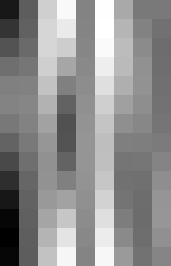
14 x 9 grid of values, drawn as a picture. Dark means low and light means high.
Grain: streaks running down. Ninth with the lowest average: bottom left. Calmest part: middle right.
